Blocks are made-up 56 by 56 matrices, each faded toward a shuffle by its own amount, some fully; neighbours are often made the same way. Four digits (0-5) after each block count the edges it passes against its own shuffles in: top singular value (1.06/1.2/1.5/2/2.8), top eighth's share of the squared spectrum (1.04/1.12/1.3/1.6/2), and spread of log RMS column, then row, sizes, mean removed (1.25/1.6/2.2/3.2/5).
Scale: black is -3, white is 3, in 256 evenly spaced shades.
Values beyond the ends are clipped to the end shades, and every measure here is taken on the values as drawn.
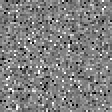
1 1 0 0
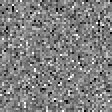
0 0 0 0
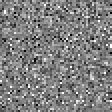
2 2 0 1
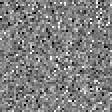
0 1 0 0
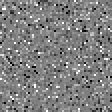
0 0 0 0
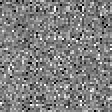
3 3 2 1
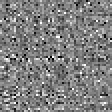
4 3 1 2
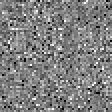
3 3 1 1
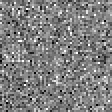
2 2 1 0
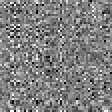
4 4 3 2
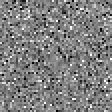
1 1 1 0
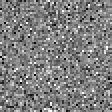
1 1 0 0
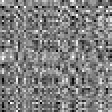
4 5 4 3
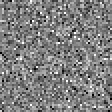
1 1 0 0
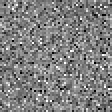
1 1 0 0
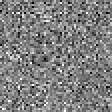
3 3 2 2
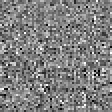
3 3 1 2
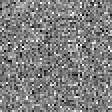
3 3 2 1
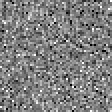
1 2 0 0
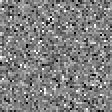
0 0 0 0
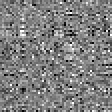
4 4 2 2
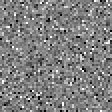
2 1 0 0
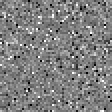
2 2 0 0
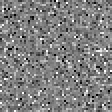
1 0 0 0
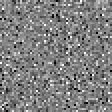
2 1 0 0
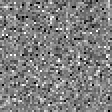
3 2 1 1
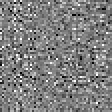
4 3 2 2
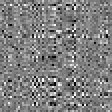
5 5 3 3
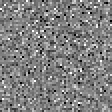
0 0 0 0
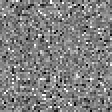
2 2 1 0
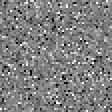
0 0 0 0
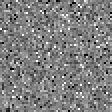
1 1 0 0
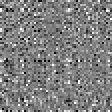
4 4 2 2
